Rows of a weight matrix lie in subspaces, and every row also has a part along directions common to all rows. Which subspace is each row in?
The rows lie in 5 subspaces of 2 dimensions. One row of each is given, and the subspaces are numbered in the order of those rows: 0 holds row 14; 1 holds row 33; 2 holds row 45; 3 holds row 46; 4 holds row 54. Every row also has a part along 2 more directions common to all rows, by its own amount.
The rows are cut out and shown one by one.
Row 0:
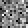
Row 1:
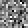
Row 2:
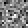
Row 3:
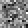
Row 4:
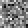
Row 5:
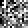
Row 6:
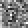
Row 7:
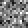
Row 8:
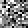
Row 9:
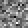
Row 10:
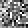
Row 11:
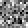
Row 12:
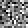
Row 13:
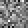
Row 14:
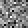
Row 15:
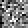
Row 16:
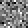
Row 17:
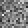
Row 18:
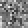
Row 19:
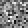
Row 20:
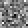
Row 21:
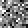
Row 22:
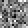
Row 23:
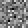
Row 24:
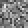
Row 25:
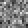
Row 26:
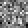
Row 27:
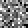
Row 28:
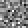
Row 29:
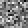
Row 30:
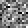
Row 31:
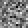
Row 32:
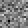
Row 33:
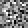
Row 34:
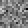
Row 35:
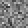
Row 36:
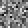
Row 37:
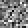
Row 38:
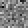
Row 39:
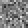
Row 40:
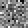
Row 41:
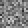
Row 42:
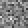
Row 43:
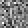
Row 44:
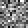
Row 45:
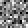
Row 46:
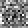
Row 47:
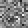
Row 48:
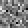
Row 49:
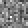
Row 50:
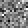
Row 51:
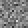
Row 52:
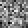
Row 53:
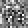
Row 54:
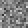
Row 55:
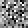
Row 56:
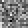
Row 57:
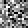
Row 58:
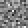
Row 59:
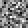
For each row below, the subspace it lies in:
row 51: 0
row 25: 2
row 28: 0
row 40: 0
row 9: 4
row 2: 3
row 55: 0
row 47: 1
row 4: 1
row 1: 0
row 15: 2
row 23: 2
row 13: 0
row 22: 3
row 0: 4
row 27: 0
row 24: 1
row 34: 4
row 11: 2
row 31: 4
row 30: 3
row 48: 4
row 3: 1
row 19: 1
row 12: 1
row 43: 3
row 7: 2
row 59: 4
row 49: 2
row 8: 3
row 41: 1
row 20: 3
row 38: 0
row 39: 1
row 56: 2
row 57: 3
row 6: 2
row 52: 2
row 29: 1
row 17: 4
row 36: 4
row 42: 1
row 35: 3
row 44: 0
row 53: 3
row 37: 0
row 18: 2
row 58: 0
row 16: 3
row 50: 4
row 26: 2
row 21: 4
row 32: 4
